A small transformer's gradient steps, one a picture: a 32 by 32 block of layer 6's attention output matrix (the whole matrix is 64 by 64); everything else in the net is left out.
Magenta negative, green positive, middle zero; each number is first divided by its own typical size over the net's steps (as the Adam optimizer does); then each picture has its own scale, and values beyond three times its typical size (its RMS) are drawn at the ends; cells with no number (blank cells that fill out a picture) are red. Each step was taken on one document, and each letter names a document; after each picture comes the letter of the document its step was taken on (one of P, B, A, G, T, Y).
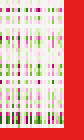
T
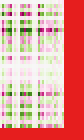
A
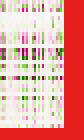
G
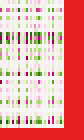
T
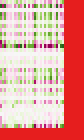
G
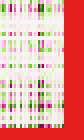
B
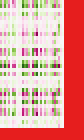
A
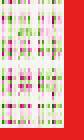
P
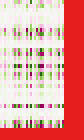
B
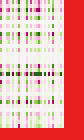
T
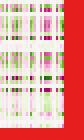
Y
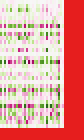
A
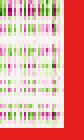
A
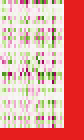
P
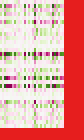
G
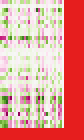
P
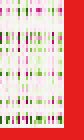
T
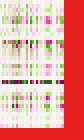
Y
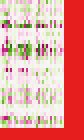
P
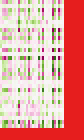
P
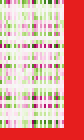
A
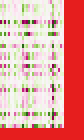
G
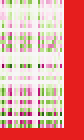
P
